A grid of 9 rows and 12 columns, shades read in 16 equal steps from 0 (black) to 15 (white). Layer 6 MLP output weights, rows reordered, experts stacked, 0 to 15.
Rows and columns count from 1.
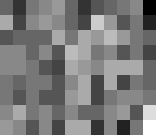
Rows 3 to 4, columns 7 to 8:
10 9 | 10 7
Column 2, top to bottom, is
3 4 6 8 8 6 5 10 8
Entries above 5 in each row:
8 8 11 9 10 9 8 11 8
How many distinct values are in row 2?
9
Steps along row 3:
up same same up down up down up down down down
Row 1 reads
6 3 7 8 9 6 3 5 6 7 8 0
